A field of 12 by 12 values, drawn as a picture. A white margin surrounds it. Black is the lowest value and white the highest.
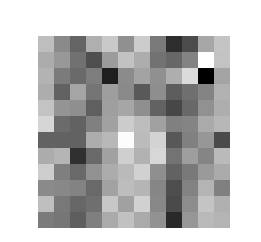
An odd patch, rougher than its surroundings, sits in the top right. No single row or column stands out from its neighbours. Values change most from cell to cell in the top right. Stripes running up and down repeat 2 times from left to right.
